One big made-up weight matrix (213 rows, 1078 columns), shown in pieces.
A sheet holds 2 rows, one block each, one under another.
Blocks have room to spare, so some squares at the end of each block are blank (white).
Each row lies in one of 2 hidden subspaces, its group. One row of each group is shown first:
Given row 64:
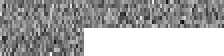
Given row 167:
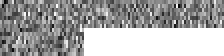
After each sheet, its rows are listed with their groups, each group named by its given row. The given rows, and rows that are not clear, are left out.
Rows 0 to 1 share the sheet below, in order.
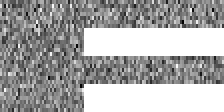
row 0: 64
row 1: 167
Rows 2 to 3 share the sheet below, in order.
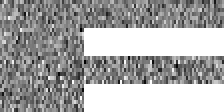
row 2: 167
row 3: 167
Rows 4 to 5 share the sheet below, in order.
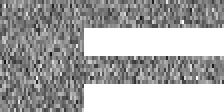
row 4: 64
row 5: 64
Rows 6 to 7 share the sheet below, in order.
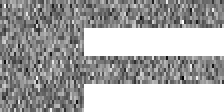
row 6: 64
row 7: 64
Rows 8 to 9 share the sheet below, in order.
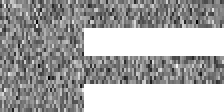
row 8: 64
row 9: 167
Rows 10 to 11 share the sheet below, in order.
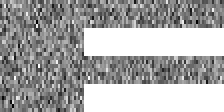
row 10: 64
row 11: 167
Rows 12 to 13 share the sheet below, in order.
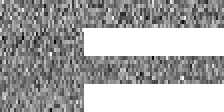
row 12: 64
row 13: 64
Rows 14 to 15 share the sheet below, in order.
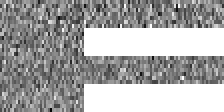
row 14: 167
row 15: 64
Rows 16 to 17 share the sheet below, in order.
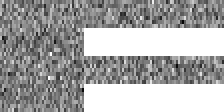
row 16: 64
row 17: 167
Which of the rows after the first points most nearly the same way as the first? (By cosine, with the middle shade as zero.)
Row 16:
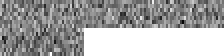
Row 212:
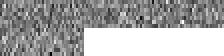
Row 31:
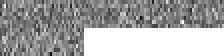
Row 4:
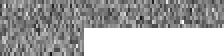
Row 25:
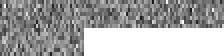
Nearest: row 25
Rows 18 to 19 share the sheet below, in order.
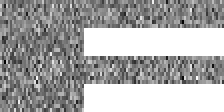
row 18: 64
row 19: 64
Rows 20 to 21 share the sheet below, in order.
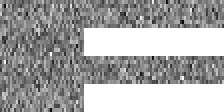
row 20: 64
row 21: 64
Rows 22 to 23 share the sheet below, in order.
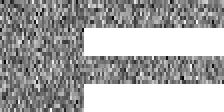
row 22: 64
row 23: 64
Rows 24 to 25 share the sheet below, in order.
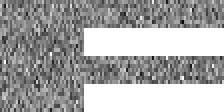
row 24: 64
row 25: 64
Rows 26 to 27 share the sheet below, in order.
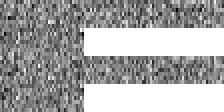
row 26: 167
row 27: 167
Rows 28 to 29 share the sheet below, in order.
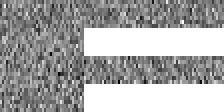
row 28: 64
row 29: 167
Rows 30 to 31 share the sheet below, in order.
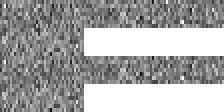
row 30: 64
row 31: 64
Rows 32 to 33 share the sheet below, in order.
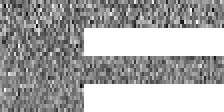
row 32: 64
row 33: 167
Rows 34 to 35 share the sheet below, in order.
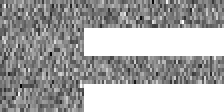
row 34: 64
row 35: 167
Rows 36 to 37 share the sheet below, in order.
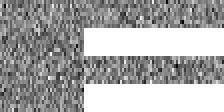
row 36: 64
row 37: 167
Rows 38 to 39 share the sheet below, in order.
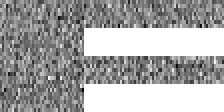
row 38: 167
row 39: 167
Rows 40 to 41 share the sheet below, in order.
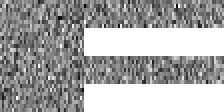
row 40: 167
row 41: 167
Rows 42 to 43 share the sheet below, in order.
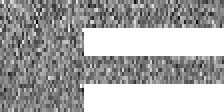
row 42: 64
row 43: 167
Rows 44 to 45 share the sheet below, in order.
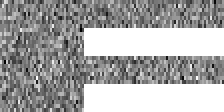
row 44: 167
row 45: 64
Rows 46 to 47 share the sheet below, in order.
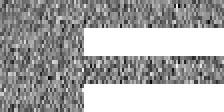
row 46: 167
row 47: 167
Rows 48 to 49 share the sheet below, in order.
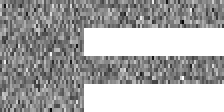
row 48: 64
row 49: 64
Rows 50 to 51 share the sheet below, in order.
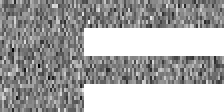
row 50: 167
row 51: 167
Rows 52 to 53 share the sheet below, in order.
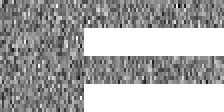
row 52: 167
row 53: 167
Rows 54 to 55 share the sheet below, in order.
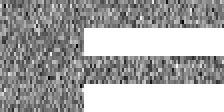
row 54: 64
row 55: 167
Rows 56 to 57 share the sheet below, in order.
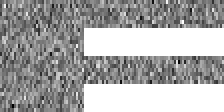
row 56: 64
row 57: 167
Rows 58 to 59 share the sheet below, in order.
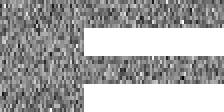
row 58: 64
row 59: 64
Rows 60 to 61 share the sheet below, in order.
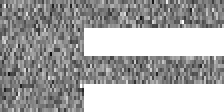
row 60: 64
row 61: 167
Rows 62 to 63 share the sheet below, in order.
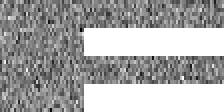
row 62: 167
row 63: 64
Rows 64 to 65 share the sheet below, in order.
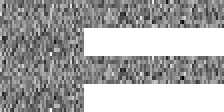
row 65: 64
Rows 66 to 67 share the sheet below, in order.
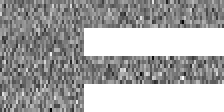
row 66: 64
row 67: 64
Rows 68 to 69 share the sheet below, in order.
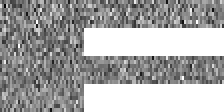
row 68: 64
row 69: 64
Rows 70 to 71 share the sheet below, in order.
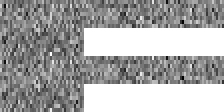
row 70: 64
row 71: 64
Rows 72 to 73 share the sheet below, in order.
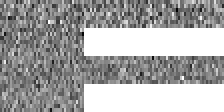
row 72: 167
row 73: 64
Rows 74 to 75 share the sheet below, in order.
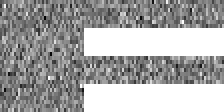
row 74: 64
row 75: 167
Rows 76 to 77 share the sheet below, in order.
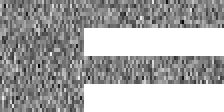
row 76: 64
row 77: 167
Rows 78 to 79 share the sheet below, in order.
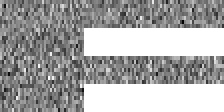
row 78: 64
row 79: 167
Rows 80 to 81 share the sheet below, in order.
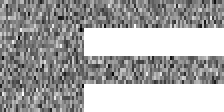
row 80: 167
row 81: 64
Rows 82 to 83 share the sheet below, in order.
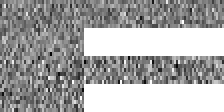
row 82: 64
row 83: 167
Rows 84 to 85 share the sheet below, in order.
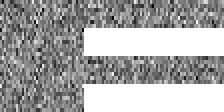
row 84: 64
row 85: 64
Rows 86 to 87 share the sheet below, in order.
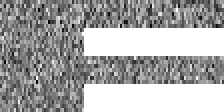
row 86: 167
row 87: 64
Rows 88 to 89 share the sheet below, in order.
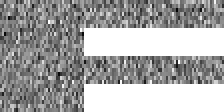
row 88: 167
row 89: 167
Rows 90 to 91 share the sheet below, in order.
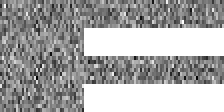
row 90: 64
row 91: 64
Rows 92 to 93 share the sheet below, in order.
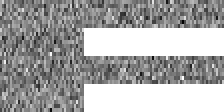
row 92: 64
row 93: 64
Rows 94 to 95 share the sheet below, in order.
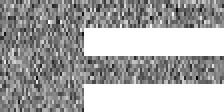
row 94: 167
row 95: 64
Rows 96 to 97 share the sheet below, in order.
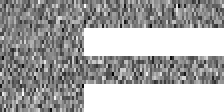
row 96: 167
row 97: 64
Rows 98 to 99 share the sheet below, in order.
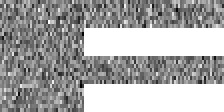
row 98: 167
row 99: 167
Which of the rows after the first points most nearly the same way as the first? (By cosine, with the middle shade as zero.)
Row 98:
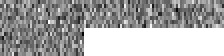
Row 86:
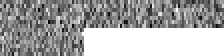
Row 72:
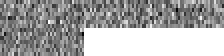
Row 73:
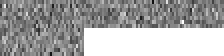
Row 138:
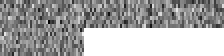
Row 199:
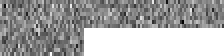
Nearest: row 72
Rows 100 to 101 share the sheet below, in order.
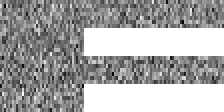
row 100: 64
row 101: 64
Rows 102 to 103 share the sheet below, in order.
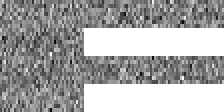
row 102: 64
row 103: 64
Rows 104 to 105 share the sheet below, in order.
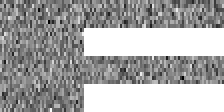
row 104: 167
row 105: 64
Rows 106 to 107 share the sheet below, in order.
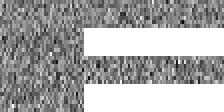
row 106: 64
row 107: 167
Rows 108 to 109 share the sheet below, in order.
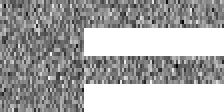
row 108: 64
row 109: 167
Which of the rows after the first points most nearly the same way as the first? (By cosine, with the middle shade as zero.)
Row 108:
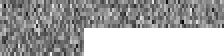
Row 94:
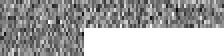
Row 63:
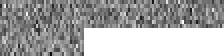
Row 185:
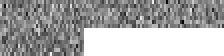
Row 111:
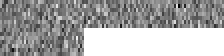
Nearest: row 185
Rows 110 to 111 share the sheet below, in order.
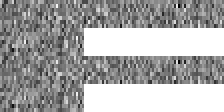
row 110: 167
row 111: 167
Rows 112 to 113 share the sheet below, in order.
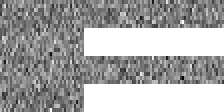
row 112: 64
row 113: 64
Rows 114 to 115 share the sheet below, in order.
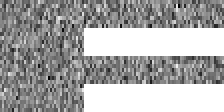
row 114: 167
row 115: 167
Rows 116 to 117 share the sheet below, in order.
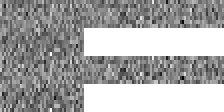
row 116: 64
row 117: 64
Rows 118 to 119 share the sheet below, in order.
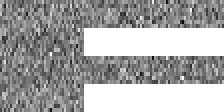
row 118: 64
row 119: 64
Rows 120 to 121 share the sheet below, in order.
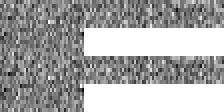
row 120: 167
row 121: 167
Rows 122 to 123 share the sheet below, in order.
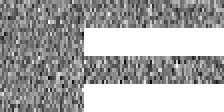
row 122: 167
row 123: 167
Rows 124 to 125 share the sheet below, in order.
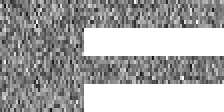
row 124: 64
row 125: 64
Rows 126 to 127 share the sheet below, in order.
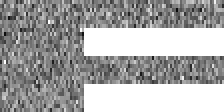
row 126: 167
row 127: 64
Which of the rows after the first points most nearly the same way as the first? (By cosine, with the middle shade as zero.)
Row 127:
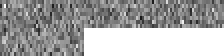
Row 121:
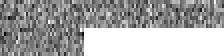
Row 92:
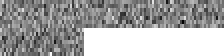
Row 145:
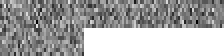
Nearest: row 145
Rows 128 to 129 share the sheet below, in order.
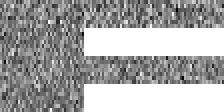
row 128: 167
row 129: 64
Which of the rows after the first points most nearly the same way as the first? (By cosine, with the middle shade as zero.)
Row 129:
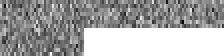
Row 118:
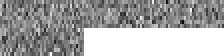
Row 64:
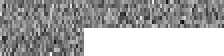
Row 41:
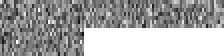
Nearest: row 118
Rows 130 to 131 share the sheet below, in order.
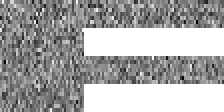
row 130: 64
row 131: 64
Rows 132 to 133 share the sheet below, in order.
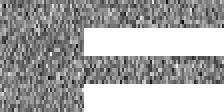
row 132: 64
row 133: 167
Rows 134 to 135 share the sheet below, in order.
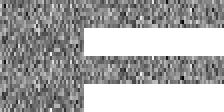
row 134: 64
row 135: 64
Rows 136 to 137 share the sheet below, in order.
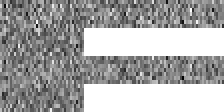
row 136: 64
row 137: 64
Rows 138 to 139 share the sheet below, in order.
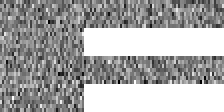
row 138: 167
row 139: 167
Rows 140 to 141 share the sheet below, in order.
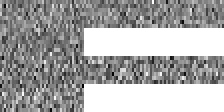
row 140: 64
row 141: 64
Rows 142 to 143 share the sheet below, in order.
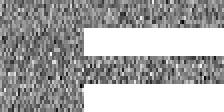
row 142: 64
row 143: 167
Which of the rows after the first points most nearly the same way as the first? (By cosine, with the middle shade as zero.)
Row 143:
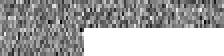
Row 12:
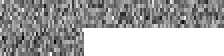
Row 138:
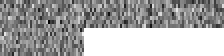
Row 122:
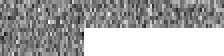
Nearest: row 138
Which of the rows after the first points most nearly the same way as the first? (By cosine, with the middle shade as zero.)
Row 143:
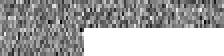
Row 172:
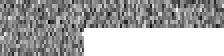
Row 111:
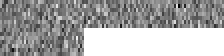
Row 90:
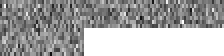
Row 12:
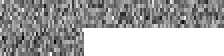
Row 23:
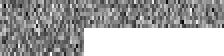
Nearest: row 172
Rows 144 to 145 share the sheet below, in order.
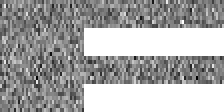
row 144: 64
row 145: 64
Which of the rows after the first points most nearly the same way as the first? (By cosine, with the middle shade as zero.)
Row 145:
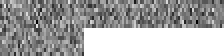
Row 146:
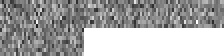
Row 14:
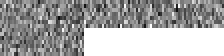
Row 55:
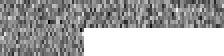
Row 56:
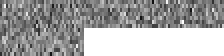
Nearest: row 56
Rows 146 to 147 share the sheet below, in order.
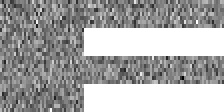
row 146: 64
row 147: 64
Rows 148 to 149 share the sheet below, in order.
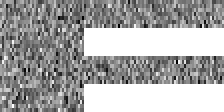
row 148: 167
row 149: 167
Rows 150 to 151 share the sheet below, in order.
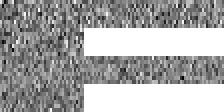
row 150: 167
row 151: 64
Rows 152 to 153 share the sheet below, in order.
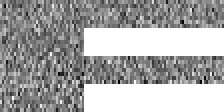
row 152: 64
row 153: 167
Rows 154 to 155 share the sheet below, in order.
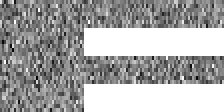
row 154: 167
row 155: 64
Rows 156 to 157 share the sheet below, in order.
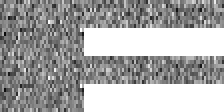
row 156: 167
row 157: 167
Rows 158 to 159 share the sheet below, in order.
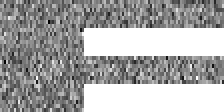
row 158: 167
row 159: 64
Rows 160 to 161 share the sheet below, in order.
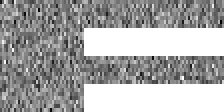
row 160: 167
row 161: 64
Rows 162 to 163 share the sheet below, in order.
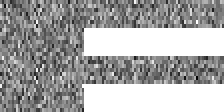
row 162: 64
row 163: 64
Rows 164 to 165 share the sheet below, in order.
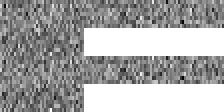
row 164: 64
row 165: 64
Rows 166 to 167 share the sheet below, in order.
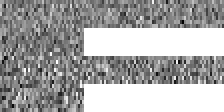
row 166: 64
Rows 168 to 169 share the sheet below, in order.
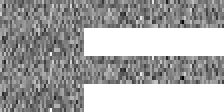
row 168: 64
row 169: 64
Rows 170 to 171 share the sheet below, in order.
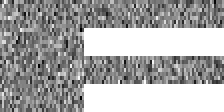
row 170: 167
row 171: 167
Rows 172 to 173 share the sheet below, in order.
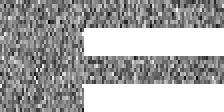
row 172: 167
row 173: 64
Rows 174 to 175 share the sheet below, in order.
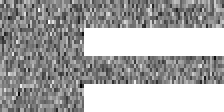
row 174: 167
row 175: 167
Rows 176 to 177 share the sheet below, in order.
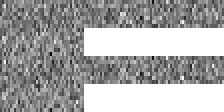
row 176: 64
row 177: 64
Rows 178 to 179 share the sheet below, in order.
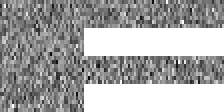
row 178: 64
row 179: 167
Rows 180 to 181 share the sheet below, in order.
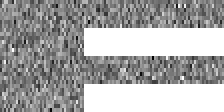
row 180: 167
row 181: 64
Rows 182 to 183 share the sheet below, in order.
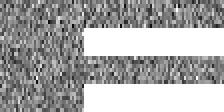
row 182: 167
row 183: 64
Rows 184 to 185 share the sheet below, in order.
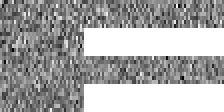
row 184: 167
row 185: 64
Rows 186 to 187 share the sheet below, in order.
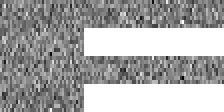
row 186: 64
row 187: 64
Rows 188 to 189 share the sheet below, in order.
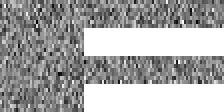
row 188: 64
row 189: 167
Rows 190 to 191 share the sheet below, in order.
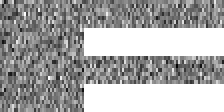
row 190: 167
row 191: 167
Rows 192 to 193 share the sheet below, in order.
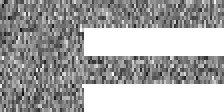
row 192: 167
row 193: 64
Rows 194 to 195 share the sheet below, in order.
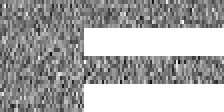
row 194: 64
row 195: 167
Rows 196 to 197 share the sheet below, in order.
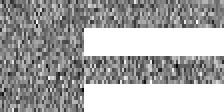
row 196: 64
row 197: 167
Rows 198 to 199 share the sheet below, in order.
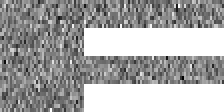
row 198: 167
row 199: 64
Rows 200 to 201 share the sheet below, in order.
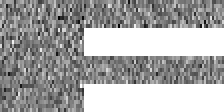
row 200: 167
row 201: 167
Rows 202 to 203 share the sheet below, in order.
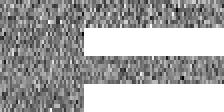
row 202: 167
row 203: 64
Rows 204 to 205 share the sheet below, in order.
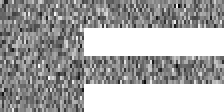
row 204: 167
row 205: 167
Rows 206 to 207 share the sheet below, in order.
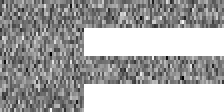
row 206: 64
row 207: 64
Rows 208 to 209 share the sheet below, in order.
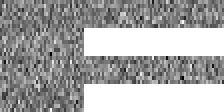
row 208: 64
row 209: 64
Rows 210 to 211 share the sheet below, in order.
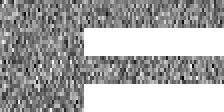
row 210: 167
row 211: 64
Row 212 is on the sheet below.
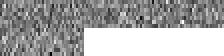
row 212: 64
